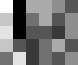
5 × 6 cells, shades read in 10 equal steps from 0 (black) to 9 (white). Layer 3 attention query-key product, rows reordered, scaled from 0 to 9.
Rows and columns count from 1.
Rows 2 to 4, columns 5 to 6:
3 5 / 2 5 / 6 3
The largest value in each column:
9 8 6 6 6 5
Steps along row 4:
down down up up down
